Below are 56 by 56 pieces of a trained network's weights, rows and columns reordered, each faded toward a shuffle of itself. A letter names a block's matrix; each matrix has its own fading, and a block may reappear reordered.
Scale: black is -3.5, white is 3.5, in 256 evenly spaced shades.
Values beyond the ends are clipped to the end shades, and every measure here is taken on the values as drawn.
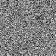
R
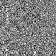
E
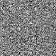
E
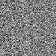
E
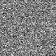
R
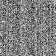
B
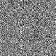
E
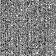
B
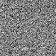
R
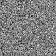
R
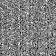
B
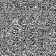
E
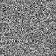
E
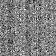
B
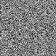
E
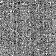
B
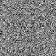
E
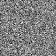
R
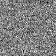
R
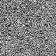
R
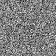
R
